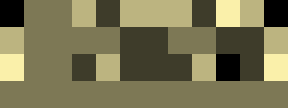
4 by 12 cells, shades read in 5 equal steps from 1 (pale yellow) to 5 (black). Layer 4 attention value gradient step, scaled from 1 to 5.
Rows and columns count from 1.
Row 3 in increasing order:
1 1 2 2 3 3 4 4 4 4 4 5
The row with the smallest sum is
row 1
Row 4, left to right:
3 3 3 3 3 3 3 3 3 3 3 3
